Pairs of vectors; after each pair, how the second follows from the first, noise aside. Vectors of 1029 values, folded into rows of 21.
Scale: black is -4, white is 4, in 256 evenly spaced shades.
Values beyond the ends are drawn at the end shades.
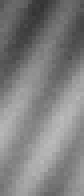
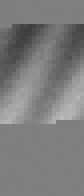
partly zeroed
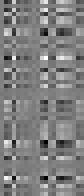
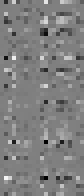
partly zeroed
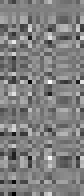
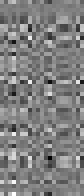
negated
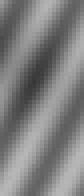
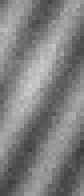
negated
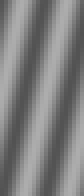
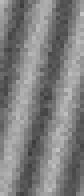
negated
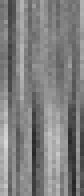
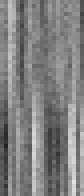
negated
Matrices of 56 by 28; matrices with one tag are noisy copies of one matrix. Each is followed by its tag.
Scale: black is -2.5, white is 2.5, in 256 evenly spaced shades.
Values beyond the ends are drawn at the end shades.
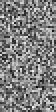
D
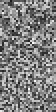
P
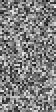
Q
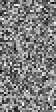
Q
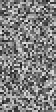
Q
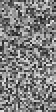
P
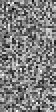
D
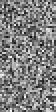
D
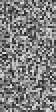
D
